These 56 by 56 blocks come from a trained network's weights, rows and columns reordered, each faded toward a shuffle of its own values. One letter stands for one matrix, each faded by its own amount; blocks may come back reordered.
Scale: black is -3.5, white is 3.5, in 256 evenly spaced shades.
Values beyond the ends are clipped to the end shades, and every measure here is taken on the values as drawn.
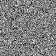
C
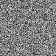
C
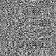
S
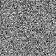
C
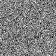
C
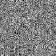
S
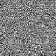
S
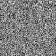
S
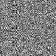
S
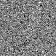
C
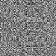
S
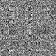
S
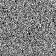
C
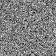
C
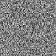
S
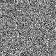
C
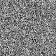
C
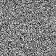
C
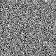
C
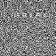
S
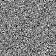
C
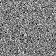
C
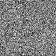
C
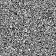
C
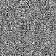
S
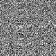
S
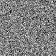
C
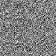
S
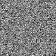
C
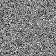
C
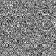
S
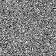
C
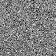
C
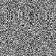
S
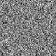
S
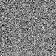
C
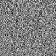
S
